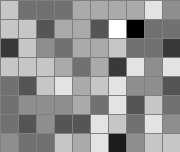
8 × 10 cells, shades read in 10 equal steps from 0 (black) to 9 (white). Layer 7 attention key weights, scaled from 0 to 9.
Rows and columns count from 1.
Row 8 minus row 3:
3 -3 -1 3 0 2 -6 1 3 5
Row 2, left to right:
7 7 3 6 6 3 9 0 4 4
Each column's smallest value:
2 3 3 3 3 3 1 0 4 2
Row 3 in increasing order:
2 2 4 4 4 5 6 6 7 7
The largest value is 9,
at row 2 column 7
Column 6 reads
6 3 6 6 7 4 8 8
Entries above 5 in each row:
6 5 4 7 5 3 3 5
